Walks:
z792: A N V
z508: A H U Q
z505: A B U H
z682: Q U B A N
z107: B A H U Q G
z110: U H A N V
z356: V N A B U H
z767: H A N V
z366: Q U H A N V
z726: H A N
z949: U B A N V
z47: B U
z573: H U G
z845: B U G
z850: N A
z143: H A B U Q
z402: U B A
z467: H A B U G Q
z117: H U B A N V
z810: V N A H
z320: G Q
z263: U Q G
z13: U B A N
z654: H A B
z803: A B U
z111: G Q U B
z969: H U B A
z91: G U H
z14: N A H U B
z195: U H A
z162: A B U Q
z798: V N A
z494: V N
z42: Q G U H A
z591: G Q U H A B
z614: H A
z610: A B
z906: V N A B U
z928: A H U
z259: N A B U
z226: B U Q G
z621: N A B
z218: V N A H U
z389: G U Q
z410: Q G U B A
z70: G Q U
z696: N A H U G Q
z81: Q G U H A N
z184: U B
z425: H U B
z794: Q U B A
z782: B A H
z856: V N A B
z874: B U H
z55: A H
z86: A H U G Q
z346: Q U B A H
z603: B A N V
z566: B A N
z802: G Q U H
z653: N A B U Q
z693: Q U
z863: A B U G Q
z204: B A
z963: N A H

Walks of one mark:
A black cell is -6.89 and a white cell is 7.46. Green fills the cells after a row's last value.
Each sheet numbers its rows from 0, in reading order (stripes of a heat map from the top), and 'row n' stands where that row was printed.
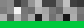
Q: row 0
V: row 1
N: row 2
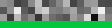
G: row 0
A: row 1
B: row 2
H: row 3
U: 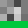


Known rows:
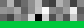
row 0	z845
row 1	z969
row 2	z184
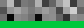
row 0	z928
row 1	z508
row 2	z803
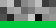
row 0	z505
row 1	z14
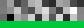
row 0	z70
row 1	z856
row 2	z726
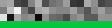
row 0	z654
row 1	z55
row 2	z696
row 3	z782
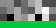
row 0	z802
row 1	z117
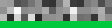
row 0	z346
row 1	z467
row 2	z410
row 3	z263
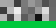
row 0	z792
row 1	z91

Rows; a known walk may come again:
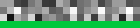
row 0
z654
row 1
z467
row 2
z402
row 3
z693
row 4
z346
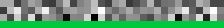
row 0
z792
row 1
z614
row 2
z928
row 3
z969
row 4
z204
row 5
z845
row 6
z573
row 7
z767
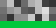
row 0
z162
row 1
z856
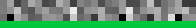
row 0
z70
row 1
z782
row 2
z184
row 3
z263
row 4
z320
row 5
z47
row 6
z143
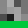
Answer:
z874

